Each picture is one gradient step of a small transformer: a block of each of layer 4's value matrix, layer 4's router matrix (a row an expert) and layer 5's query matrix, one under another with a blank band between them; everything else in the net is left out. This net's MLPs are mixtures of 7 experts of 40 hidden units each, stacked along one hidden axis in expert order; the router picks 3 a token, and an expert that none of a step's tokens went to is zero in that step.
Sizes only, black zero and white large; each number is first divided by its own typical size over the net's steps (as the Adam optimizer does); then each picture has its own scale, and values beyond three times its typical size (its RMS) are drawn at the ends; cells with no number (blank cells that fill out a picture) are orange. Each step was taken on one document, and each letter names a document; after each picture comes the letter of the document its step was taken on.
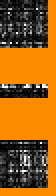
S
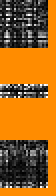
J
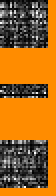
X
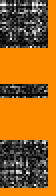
X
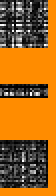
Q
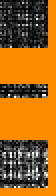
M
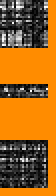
Q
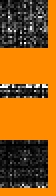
S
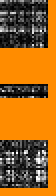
X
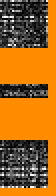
Q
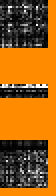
S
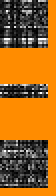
J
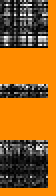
J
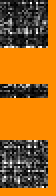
M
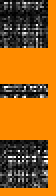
M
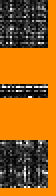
S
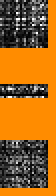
X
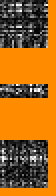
Q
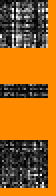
Q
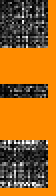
M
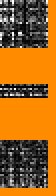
Q
